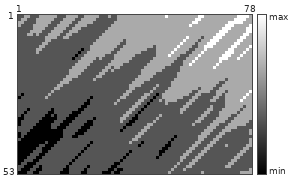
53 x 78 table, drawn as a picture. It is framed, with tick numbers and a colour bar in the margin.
The top right is the ninth with the highest average. The field climbs toward the top right. Streaks slant up to the right. No row or column stands out. The bottom left is the ninth with the lowest average. Neither half mirrors the other.
